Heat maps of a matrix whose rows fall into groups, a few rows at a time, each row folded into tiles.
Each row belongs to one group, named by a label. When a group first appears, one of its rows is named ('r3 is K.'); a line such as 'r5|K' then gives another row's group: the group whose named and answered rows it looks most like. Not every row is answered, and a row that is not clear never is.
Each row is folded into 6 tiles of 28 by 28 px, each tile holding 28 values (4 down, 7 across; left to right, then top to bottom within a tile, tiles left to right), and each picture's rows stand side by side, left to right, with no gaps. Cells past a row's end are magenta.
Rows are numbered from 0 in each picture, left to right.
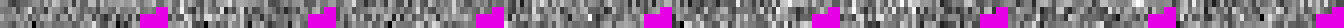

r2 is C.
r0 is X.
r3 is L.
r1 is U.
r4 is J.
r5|U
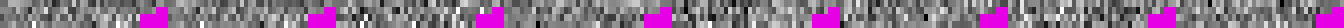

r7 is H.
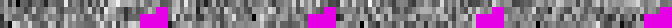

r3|X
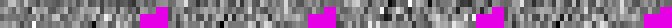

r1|C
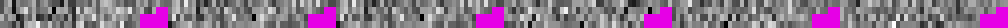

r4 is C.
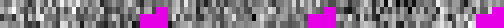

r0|U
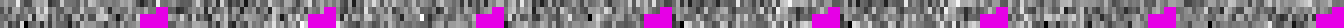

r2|L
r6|U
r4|J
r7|X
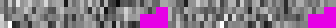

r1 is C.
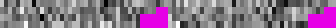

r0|H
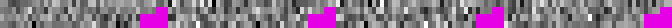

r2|H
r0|X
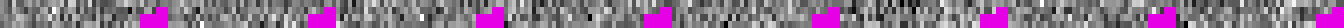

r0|U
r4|C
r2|L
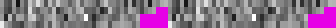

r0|L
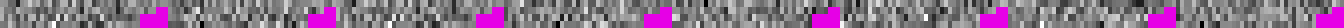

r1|X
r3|C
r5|L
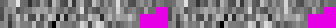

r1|C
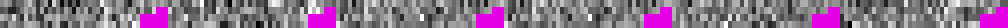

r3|L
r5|J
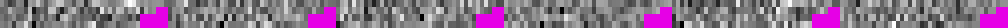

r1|C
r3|U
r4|J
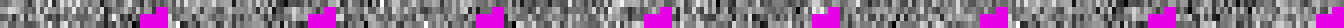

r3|J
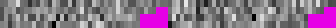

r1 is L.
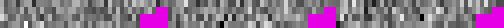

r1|C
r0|H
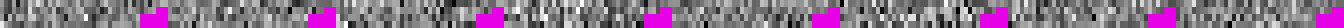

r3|U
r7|C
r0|L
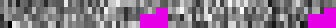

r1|U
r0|J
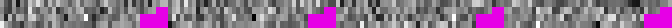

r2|H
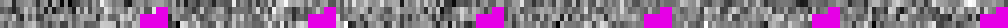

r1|J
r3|C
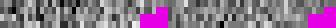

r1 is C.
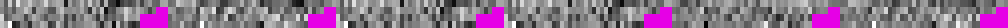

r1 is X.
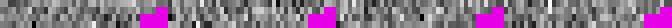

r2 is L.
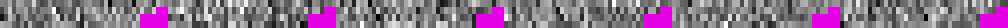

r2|H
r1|U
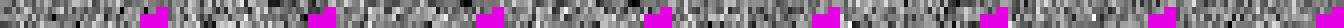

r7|C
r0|X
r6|L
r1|H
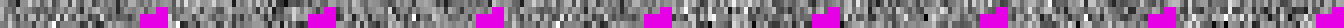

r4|U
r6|H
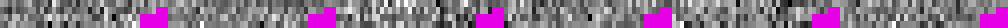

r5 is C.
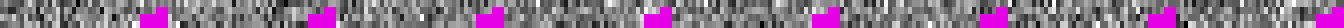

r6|H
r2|L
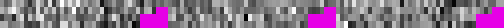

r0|U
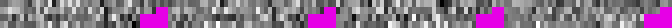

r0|U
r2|H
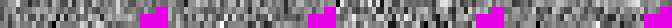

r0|C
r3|X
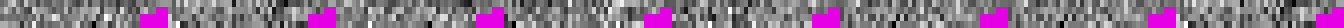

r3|J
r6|C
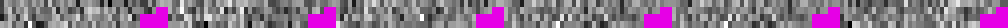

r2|L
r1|U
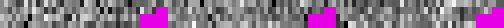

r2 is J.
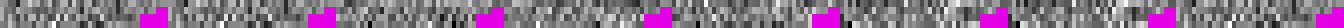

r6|J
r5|J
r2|X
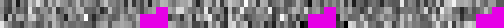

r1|U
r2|J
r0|L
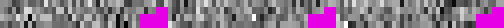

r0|X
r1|L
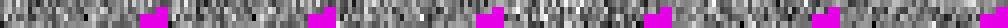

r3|U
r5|X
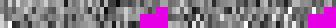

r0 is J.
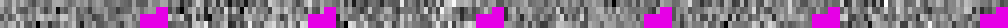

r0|U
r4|C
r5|H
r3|H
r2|J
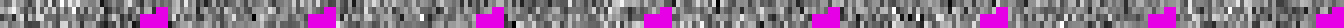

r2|L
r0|U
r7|U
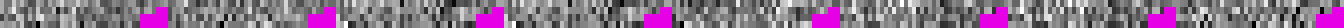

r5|U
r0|U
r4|J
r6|U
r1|C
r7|X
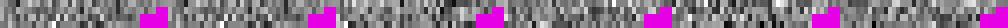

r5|X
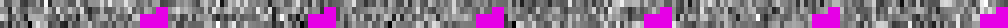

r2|C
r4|L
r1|U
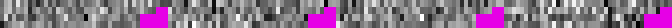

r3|U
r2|L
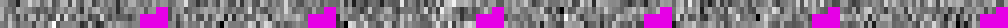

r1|C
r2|J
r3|U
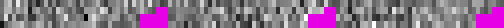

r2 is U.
